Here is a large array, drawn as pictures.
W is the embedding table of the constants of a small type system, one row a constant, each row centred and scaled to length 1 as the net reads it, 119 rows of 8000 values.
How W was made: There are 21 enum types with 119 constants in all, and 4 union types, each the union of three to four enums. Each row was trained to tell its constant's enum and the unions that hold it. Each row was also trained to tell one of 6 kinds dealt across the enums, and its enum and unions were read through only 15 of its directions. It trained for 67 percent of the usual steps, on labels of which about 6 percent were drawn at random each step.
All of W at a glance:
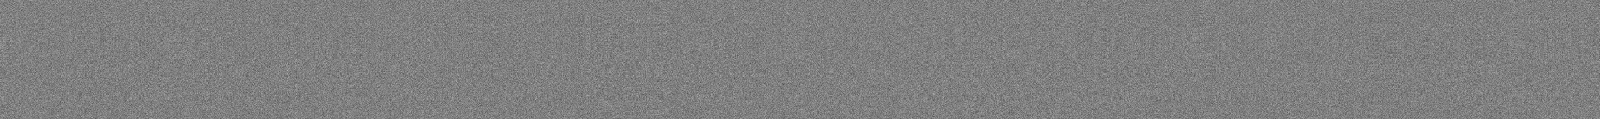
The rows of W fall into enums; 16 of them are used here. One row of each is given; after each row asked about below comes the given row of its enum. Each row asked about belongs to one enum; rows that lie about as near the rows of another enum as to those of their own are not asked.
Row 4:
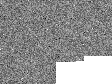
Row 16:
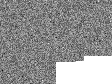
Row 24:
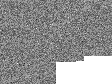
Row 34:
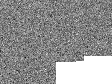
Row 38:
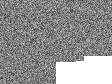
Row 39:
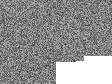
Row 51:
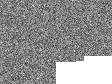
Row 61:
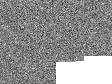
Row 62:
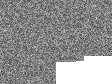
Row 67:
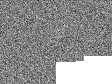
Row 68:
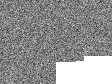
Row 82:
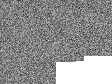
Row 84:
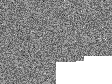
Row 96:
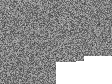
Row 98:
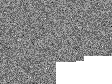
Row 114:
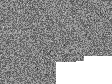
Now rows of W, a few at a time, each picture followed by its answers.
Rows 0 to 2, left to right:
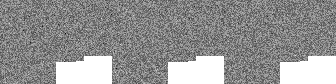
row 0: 67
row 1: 114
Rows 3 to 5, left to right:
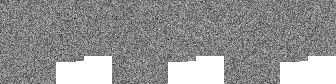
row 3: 84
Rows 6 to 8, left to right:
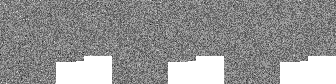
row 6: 82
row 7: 61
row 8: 51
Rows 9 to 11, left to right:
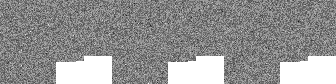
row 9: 16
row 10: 24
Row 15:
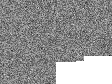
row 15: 67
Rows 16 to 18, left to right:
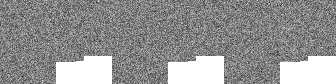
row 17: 34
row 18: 39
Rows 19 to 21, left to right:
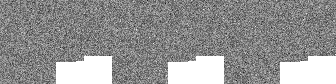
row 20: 16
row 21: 34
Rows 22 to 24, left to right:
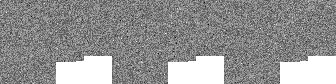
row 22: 34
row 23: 39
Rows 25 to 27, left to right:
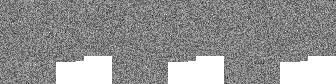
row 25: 38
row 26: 68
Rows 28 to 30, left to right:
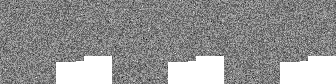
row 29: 98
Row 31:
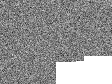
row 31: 24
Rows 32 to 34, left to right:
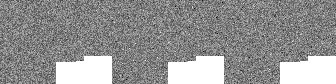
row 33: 16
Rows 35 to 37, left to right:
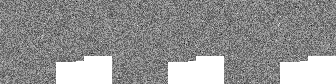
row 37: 61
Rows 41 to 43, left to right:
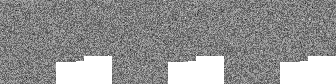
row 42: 67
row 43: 98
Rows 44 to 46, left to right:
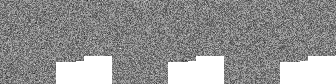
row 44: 96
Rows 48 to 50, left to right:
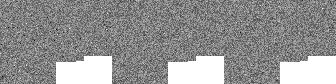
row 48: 98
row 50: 84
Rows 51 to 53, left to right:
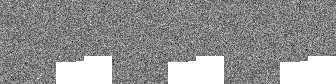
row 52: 39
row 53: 84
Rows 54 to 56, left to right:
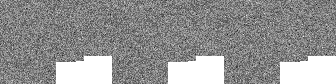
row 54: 68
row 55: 16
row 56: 39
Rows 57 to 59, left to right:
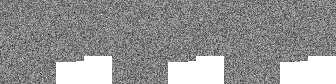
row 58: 51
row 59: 67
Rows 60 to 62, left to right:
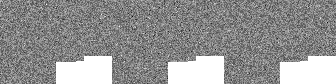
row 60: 98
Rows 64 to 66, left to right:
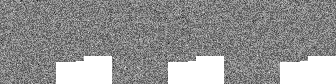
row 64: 67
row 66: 38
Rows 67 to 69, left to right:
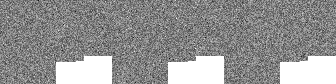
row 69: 38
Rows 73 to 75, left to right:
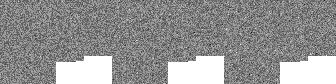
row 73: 68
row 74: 68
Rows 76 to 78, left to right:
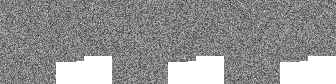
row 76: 51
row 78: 62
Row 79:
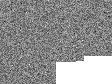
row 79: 98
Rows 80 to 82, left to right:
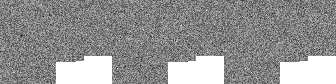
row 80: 38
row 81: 24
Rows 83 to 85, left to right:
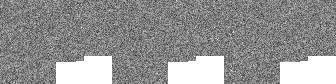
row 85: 39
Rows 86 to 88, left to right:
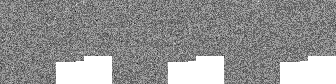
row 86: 67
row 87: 34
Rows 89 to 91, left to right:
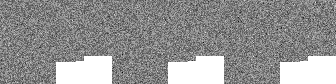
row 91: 61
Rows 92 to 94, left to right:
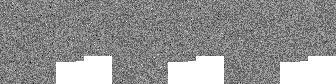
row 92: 16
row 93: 34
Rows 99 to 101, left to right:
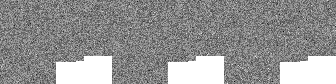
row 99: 24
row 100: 114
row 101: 34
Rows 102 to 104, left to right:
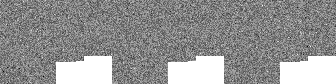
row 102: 39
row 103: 38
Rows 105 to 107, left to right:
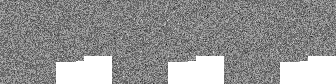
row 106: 4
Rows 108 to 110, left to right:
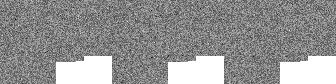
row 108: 38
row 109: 16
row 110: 114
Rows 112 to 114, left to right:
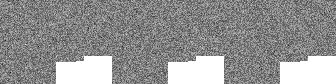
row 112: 114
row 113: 68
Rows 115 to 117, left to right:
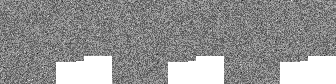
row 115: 96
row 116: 84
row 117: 114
